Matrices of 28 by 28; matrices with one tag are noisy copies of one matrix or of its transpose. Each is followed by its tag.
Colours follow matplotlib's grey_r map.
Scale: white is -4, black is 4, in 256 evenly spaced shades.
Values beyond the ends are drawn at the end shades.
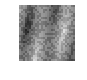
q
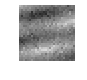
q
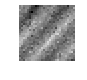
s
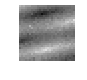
q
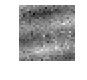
q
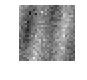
q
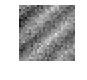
s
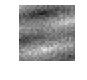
q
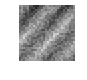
s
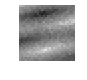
q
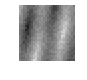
q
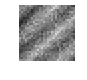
s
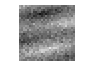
q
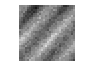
s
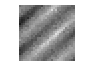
s
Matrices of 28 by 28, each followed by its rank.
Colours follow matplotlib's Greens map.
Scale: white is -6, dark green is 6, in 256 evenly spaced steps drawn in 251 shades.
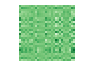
two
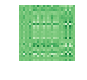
two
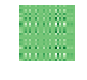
one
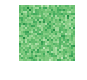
full rank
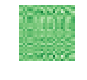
two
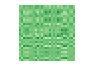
two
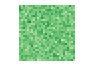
full rank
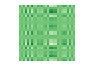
one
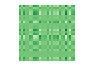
one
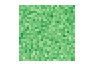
full rank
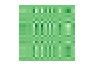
one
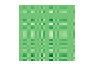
one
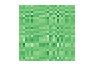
two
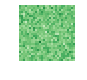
full rank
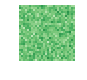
full rank
